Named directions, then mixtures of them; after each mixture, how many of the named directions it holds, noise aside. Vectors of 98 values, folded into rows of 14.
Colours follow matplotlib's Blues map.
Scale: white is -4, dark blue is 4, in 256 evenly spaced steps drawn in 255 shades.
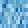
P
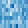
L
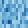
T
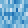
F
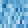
one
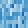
two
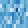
two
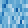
one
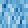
one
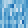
three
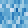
three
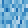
two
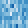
one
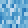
three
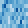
one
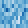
three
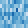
one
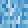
two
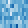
one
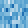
two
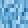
three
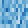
two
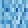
two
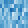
three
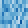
two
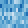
one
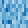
one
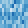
two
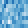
two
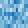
one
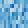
three
